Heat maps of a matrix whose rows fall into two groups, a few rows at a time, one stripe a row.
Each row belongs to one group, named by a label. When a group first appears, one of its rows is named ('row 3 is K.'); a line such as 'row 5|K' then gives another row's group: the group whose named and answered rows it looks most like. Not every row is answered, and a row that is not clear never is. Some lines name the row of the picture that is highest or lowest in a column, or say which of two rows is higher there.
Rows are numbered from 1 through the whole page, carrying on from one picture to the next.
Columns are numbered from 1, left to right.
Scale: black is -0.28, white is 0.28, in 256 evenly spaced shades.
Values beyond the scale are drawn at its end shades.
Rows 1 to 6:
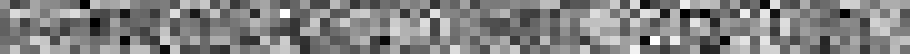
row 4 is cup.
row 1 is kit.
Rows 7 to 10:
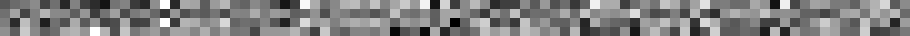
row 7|cup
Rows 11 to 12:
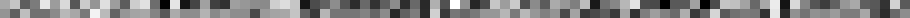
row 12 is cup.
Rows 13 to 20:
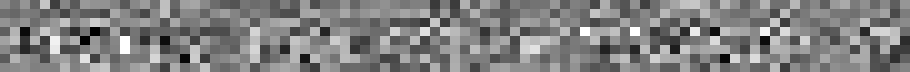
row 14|cup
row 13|kit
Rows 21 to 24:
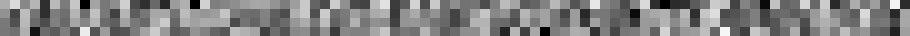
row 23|cup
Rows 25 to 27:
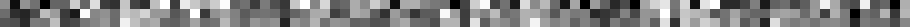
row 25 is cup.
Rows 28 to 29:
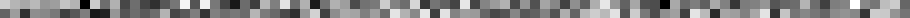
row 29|cup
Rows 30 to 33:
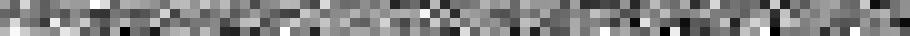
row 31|cup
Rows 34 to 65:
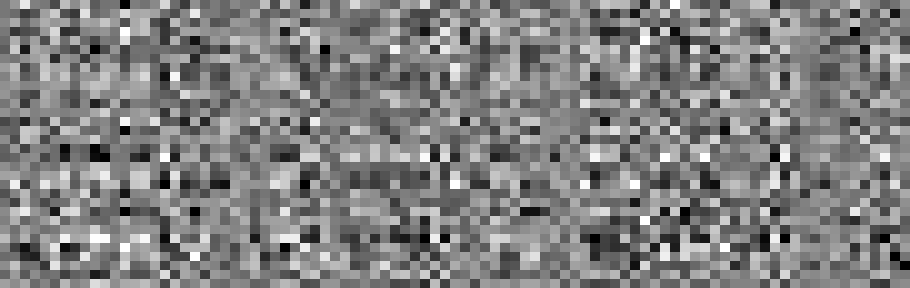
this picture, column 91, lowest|63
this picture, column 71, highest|51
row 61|kit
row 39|cup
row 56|cup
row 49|cup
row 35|kit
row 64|cup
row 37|kit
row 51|cup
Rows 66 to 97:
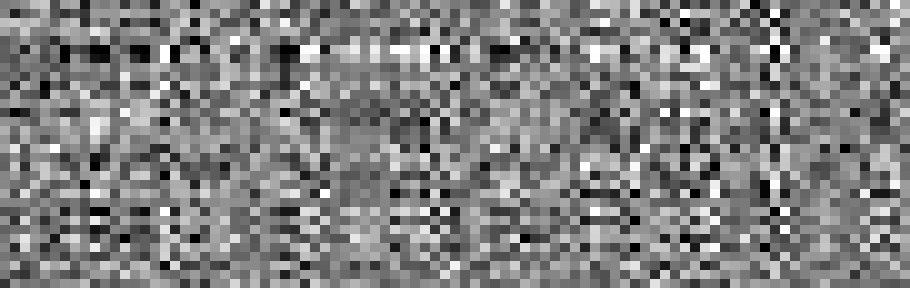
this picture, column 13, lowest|92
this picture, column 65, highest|82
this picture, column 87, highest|87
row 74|kit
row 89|cup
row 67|kit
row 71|cup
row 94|cup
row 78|kit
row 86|kit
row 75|cup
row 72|cup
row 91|cup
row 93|cup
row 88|kit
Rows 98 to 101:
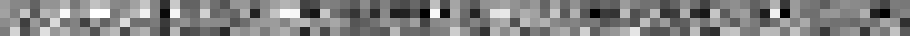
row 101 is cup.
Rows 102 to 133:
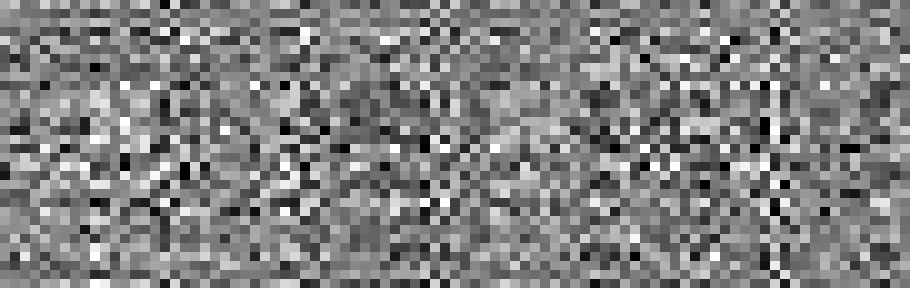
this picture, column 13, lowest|120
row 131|kit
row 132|cup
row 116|kit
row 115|kit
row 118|kit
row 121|kit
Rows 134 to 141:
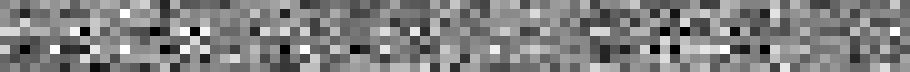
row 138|kit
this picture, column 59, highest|134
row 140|kit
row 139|kit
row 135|kit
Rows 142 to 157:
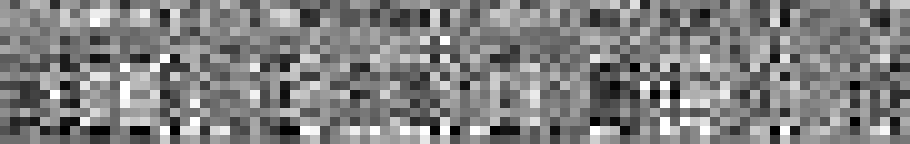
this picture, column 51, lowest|156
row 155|kit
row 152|kit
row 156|cup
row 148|cup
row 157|cup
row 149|kit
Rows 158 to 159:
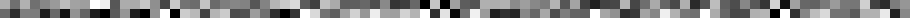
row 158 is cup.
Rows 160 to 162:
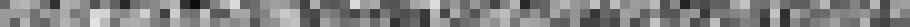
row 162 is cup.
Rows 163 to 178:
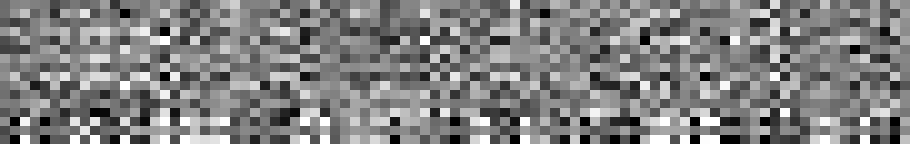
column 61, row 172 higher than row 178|No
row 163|kit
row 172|kit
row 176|cup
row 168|kit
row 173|cup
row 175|cup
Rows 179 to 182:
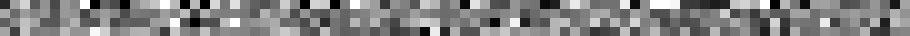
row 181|kit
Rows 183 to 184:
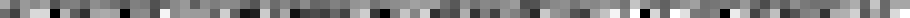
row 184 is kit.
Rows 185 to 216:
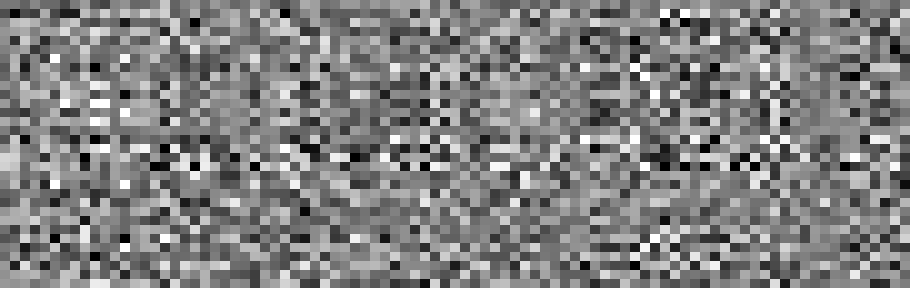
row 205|kit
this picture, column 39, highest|202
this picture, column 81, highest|202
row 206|cup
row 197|kit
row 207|kit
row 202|kit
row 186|kit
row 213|cup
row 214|cup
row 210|kit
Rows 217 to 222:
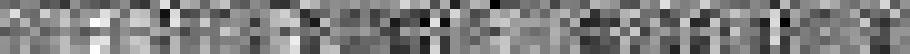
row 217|cup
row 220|kit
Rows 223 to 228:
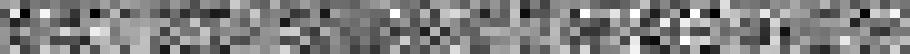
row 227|kit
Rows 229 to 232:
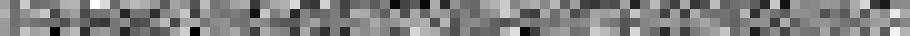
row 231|cup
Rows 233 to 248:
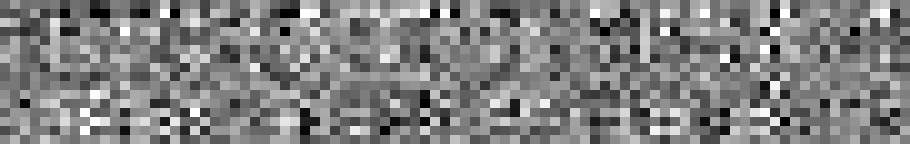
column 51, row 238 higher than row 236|Yes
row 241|cup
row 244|kit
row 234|cup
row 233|cup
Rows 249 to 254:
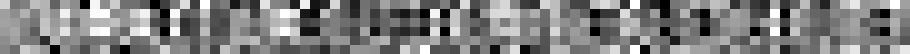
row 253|kit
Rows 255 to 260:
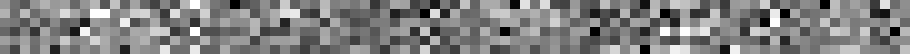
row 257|kit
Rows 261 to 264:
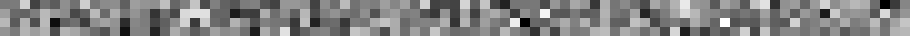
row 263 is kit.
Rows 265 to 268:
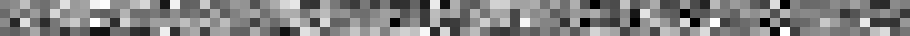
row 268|cup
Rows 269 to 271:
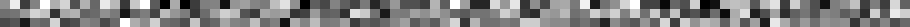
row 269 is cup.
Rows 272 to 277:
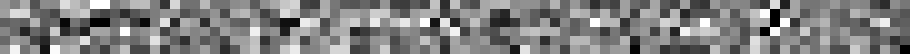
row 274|cup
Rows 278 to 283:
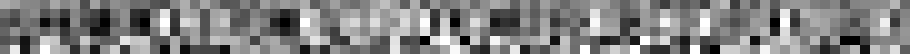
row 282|kit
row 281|cup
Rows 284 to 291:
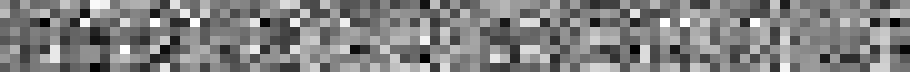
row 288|cup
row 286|kit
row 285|kit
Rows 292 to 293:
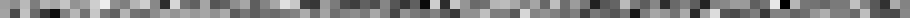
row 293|cup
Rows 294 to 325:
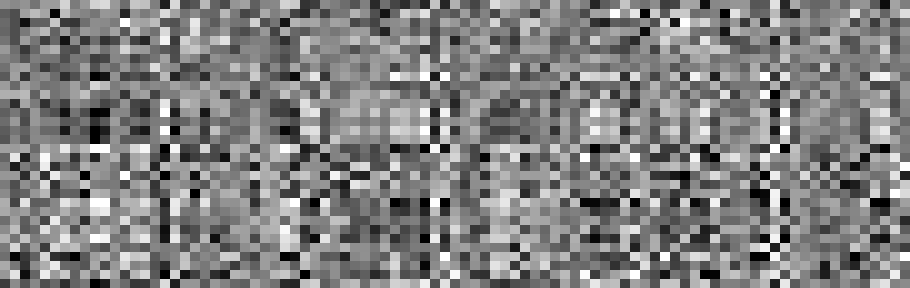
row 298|cup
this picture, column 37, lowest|313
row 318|kit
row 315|kit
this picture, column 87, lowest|311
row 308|cup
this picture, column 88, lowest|316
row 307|cup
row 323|kit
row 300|cup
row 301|kit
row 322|kit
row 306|cup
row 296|kit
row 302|cup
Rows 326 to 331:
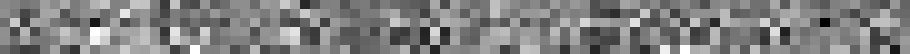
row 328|cup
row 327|kit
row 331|kit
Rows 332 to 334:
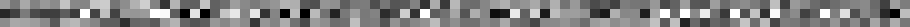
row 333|kit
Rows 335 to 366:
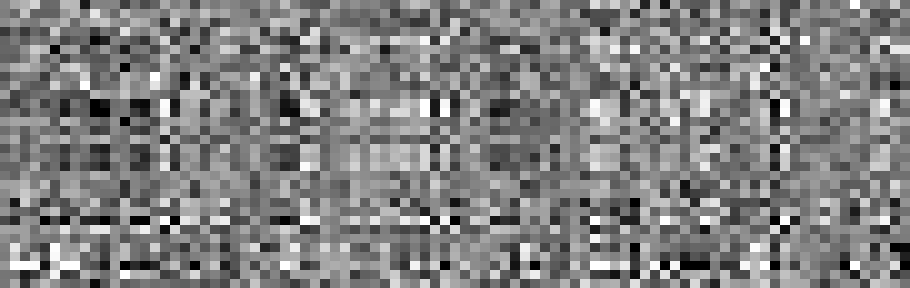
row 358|kit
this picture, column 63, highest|364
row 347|cup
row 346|cup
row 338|kit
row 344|kit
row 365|kit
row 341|cup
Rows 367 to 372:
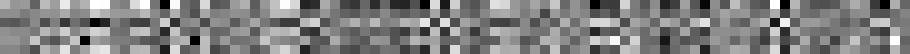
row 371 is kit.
